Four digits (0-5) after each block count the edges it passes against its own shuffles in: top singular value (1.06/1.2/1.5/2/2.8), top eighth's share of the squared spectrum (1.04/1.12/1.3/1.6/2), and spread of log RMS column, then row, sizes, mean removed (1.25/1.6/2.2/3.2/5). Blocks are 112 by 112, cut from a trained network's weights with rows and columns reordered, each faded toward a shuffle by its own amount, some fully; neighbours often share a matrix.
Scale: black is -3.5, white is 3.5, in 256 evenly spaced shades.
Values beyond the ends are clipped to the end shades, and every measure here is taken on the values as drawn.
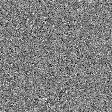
2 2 0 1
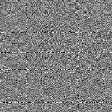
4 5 2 3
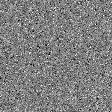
0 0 0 0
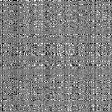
4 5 1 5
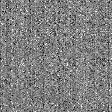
3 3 0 2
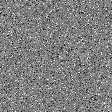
0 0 0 0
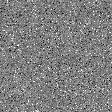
0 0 0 0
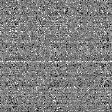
3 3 3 2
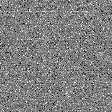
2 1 0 0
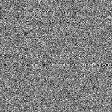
3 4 1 3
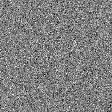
2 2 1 0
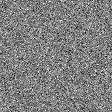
0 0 0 0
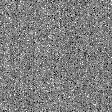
2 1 0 1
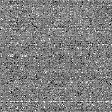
3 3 3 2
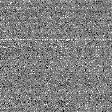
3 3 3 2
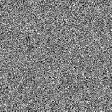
3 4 1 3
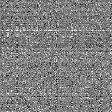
3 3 3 2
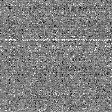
3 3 3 2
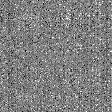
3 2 0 2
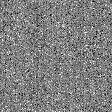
2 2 0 1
